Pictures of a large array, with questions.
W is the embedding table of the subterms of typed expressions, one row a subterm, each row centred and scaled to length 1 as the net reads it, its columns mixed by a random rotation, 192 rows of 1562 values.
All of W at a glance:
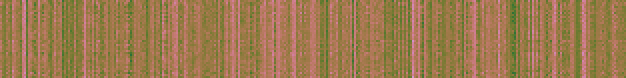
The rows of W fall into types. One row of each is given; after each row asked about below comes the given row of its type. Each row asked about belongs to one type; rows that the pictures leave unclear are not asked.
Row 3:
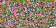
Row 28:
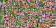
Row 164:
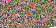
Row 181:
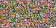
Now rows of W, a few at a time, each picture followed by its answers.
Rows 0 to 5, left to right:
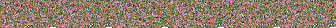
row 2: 3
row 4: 164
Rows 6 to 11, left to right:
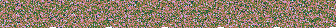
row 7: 164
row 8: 181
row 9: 181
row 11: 181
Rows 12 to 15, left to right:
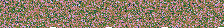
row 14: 181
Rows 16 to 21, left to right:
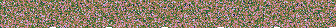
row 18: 181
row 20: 28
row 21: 181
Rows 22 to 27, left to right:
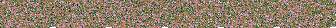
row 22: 3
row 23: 181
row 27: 3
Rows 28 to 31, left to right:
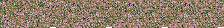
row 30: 181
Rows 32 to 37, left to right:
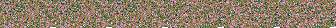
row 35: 164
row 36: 3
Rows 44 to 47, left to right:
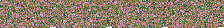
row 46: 3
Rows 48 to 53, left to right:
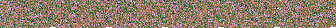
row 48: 3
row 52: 3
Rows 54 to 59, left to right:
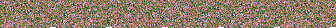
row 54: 181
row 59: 181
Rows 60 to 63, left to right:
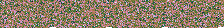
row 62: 3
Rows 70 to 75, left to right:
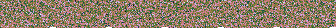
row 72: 181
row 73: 164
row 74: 181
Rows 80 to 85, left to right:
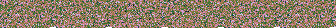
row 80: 164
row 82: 181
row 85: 164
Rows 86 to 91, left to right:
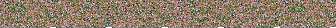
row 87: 3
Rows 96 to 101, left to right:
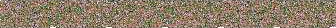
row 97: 181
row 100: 181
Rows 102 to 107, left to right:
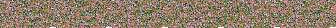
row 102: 181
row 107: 181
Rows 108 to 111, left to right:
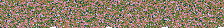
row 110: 164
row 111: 3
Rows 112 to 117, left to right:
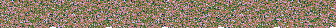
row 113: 164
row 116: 164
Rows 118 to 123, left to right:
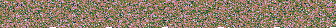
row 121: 181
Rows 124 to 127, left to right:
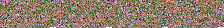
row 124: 164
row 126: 3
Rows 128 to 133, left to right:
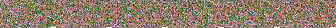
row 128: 3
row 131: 28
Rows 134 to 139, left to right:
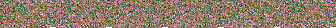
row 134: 181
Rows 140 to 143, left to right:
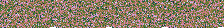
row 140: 164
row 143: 164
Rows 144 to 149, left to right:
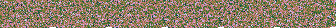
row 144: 181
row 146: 164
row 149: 3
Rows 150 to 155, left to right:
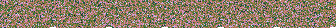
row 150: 164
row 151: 28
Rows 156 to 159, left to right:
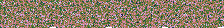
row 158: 28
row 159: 164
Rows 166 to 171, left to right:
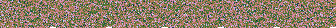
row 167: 3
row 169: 164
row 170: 181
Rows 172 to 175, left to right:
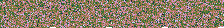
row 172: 28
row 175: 3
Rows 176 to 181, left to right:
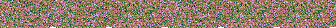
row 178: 181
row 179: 3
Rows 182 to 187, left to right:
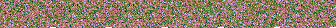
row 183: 181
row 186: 3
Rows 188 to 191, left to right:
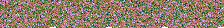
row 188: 164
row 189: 3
